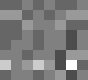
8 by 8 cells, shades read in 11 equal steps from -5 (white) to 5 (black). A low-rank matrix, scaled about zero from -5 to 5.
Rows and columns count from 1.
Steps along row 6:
same up down same up down same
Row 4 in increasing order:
0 0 0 0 1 1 1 2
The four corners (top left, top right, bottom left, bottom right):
1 0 1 0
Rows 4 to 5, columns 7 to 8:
2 0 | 2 0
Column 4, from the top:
1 0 0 1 1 0 -3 1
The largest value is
2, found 5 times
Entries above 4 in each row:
0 0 0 0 0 0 0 0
